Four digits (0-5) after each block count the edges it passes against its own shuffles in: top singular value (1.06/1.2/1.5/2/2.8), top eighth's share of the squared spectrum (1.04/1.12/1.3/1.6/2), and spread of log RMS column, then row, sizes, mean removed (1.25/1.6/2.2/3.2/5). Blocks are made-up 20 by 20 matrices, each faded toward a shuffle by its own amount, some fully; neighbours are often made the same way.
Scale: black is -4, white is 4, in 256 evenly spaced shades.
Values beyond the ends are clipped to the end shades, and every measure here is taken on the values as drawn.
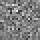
2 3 1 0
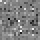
2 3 0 0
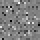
0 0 0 0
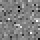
1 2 0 0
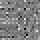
3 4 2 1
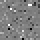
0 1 0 0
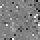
0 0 0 0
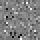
0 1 1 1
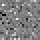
0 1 0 0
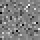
0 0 0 0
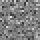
0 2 0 0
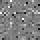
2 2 0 1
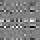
4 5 2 3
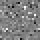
1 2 0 1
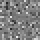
2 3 0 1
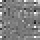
3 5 2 1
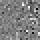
1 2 1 0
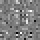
3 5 1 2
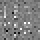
2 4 1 0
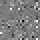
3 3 1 1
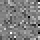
2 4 2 1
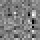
3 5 2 1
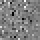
0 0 1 0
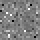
0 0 0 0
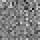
2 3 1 0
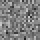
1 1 0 0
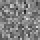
2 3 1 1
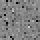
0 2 0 0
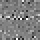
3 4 0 2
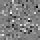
0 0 0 0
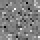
0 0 0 0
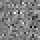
1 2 0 0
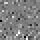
1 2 0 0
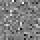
0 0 0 0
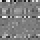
3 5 0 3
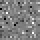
0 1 0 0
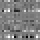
3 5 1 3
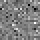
2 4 0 0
